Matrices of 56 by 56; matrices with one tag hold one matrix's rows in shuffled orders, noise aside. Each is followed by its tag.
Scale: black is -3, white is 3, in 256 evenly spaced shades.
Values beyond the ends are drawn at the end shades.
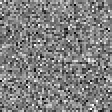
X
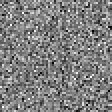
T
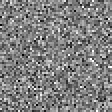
X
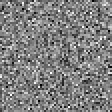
T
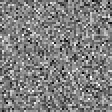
T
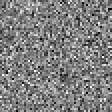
T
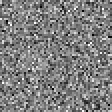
T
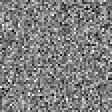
T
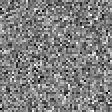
X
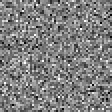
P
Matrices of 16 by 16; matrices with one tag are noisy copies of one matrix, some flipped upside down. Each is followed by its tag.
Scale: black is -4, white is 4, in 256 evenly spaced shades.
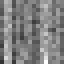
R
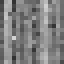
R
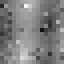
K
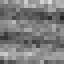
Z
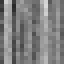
R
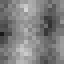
K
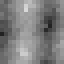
K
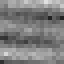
Z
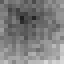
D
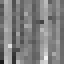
R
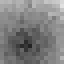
D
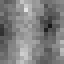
K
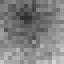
D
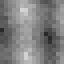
K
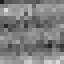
Z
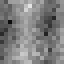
K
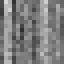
R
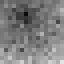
D
